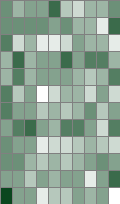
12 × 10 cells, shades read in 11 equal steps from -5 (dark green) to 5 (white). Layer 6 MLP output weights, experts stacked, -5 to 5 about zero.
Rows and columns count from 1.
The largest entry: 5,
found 2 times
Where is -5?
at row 12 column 1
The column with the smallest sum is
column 1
